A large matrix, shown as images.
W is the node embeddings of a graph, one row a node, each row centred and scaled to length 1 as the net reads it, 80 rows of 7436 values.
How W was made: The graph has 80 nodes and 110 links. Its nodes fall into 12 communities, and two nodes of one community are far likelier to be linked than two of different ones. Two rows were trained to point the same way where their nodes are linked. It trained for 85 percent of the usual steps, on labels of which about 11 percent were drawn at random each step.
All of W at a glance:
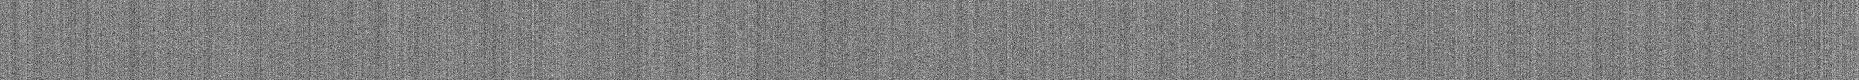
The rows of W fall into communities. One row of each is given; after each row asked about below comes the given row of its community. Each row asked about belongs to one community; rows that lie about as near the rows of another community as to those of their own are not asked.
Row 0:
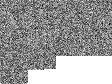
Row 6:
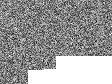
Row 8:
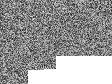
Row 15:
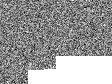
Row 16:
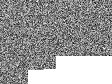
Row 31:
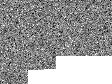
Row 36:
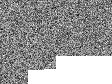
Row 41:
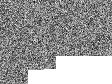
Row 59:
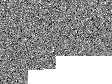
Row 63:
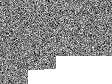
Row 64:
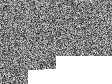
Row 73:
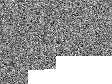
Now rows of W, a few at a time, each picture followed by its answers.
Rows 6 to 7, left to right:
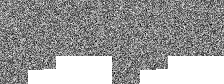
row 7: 16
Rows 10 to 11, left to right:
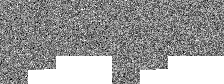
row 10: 16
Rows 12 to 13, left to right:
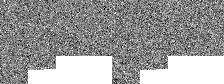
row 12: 64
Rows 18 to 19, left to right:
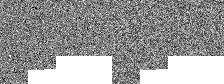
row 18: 59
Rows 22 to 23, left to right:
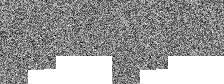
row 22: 63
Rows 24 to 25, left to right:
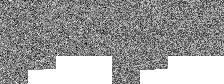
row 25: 0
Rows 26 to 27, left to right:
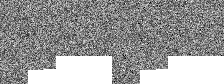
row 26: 41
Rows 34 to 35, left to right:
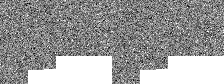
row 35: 59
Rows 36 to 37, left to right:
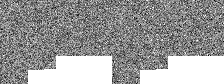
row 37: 63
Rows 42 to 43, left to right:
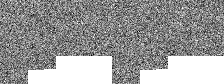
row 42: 16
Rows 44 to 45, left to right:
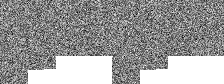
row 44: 6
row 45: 0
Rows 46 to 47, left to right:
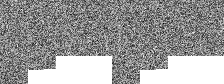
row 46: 31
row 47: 36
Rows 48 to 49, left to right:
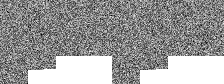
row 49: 16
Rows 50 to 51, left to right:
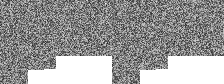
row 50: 63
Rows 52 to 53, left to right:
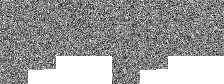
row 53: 73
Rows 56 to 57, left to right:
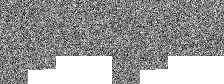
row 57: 41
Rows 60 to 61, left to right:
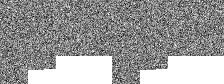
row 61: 0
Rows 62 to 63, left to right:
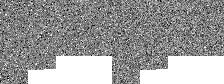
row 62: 64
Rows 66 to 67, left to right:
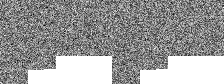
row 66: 8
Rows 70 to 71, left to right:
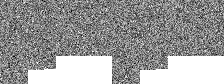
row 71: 41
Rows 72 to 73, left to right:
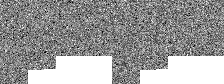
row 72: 0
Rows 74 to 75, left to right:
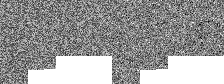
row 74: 59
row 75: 8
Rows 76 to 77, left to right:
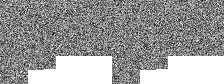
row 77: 63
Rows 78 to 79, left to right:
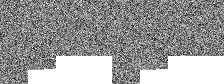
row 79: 41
